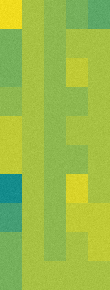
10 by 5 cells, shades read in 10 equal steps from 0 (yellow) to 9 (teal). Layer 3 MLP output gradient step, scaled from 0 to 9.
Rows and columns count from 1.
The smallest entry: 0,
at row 1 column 1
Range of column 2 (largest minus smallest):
0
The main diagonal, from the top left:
0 3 4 4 3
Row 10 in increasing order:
3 3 3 3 5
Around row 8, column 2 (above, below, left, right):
3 3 7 4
